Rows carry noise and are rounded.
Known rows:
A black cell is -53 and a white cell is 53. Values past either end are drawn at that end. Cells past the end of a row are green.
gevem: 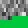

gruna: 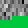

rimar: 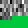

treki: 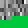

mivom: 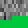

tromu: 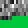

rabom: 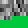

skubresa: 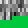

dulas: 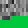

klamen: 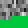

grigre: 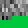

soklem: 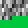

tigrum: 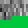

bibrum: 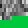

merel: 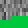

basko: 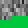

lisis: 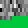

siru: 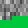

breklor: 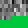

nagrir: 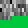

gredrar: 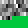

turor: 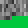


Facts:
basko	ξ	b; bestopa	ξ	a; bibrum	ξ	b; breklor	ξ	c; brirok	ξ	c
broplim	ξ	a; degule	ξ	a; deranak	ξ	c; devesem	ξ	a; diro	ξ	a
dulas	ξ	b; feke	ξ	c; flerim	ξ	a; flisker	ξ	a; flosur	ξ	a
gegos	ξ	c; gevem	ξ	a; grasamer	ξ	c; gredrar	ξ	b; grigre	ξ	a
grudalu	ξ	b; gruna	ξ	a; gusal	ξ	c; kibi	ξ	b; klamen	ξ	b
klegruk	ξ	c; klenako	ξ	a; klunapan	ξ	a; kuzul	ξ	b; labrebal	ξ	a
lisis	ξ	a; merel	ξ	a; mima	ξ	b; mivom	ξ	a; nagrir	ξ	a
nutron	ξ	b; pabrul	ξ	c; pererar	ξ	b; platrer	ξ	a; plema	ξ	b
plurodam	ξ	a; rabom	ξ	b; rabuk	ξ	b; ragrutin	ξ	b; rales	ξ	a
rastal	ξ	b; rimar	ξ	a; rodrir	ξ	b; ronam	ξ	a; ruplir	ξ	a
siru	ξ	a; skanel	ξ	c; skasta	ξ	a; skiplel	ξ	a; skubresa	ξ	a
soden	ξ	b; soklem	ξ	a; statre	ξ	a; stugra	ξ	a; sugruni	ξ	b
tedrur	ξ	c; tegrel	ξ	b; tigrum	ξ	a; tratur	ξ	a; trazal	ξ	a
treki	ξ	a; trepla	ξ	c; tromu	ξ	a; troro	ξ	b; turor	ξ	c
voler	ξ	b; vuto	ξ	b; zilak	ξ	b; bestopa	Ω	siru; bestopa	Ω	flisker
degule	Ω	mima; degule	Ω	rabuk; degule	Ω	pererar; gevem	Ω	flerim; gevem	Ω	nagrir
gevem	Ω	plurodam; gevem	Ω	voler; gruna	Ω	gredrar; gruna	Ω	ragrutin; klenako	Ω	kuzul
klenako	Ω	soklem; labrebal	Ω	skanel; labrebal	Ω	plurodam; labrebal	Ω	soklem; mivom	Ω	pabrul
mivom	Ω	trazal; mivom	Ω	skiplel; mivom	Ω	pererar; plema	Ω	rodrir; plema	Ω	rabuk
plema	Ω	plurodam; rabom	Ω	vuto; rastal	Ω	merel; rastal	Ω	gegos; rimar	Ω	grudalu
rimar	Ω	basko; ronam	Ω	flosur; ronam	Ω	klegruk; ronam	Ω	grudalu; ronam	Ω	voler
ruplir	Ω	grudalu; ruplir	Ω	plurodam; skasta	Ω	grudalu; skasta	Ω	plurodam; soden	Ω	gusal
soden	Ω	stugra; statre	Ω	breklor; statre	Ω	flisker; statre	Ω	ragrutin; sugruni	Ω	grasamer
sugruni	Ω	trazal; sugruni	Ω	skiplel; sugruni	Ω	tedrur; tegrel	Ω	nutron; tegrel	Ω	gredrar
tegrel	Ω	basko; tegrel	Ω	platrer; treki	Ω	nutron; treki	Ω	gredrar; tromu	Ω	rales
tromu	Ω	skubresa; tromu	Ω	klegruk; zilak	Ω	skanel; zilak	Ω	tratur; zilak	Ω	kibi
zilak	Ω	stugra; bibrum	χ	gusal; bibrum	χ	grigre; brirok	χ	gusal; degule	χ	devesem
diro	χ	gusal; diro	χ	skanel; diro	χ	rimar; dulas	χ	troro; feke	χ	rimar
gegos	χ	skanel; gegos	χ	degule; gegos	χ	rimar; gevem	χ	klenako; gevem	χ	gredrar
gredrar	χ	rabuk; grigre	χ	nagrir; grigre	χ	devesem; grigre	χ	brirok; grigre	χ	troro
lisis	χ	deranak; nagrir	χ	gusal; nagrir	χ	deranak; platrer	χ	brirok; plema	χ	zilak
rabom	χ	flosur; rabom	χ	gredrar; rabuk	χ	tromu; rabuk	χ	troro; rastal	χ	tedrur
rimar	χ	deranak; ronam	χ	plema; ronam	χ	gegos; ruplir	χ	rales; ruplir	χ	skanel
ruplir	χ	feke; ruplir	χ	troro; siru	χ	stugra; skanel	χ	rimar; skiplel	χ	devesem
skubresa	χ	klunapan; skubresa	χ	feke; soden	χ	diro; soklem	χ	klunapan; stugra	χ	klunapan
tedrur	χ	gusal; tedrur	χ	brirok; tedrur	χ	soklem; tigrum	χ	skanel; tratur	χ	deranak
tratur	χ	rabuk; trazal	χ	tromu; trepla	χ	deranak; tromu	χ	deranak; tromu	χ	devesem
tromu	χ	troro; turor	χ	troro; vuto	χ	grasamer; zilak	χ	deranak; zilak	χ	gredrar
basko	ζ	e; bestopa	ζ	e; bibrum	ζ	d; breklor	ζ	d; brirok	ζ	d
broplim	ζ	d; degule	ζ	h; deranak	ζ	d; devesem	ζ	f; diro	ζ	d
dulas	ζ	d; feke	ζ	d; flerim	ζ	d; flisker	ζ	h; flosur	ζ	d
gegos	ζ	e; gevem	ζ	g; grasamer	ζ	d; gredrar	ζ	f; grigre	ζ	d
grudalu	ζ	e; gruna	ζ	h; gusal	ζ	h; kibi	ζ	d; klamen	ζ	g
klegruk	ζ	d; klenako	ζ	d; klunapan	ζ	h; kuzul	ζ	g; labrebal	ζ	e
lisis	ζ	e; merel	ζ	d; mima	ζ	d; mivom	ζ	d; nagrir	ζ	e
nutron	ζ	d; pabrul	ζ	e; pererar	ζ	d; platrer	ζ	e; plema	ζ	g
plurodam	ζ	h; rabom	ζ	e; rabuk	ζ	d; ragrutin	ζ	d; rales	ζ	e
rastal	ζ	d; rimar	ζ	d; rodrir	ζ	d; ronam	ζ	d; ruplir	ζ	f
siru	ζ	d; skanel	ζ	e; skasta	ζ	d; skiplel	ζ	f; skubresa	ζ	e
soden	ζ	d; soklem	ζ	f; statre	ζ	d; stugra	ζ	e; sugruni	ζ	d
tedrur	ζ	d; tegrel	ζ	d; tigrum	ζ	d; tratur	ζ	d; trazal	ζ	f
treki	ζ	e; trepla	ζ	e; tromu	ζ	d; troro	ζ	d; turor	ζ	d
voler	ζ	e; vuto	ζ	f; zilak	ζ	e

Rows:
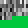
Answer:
gegos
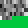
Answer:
tedrur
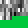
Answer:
stugra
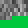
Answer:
klegruk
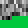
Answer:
rabuk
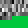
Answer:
degule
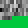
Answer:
tratur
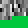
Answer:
zilak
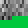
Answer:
trazal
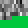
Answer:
ronam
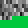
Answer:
brirok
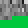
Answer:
platrer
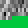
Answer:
klunapan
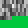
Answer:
devesem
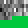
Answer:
diro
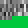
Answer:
feke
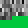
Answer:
skiplel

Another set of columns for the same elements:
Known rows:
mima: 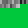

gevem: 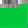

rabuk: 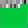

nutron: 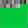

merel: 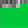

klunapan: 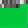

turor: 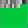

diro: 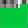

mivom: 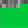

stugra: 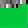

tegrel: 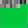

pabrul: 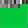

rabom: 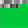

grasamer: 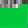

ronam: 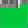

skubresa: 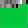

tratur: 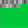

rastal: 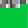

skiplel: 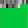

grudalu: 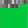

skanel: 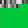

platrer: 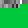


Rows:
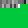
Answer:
troro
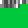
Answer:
gusal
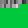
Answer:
breklor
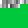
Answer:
gredrar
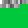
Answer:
plema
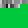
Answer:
vuto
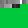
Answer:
lisis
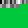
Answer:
gegos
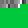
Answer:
grigre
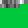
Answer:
plurodam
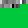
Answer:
nagrir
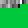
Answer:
trepla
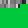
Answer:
deranak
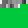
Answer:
bibrum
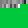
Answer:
dulas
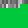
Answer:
siru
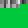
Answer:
feke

